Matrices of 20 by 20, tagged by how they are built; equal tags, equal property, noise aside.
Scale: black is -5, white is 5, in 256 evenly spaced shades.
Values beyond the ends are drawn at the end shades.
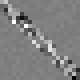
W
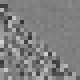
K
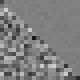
K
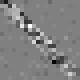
W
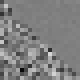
K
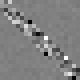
W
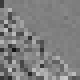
K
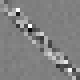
W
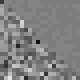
K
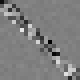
W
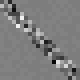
W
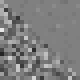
K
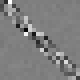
W
